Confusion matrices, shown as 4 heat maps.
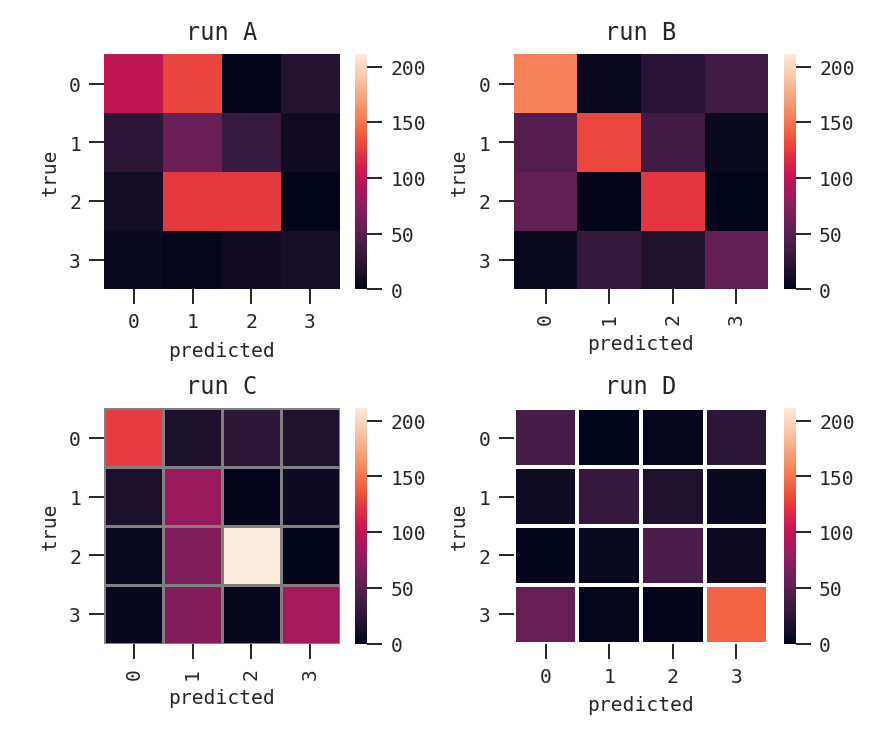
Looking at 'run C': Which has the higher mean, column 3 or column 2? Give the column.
2
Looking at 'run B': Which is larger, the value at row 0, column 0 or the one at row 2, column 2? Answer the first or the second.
the first
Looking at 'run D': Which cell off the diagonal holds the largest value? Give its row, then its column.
3, 0
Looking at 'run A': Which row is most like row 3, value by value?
1
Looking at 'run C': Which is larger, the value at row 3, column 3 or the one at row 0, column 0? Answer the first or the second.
the second
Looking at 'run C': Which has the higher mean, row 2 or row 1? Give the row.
2
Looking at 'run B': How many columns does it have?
4
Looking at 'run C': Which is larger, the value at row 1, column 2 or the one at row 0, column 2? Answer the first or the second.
the second
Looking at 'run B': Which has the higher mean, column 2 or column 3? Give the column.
2
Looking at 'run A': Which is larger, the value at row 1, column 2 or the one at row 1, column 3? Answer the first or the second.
the first
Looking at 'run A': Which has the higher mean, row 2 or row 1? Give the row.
2
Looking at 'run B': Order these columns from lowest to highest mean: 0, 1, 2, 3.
3, 1, 2, 0
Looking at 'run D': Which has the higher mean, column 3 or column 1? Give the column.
3
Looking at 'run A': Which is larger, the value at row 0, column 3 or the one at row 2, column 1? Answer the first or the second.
the second
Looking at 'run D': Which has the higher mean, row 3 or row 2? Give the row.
3
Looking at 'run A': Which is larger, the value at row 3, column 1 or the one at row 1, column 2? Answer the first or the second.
the second
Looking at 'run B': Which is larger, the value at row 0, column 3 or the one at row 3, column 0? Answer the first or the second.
the first
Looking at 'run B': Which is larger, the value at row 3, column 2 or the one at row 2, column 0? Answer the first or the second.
the second
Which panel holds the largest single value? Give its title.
run C
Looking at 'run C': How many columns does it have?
4
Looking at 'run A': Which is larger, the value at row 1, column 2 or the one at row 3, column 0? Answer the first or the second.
the first
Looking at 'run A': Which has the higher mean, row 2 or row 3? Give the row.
2
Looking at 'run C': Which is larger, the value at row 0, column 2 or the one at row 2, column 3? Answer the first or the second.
the first
